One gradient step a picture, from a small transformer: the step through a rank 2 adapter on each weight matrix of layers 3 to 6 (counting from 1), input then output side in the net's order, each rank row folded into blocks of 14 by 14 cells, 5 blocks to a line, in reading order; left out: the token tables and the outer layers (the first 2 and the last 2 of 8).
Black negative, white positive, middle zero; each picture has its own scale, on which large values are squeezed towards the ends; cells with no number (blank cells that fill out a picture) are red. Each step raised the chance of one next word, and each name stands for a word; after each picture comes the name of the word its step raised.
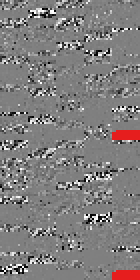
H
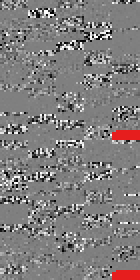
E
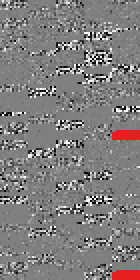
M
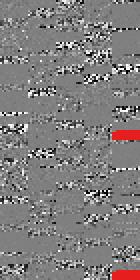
M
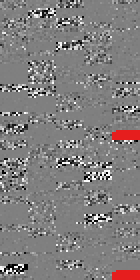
H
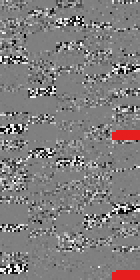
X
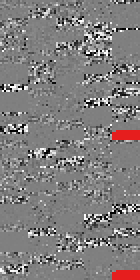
X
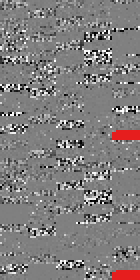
M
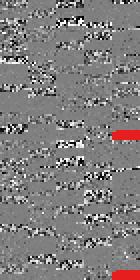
X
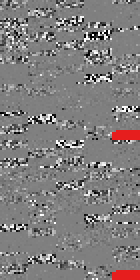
M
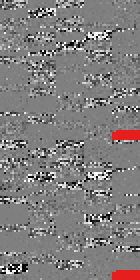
H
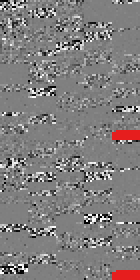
H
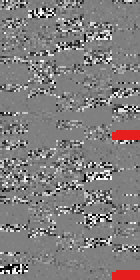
H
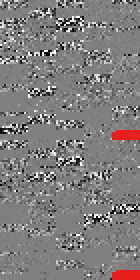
X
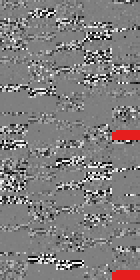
E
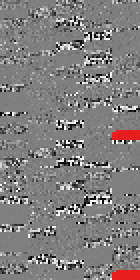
M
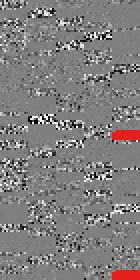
E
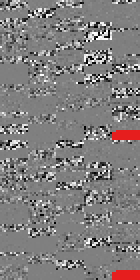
E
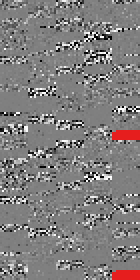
M
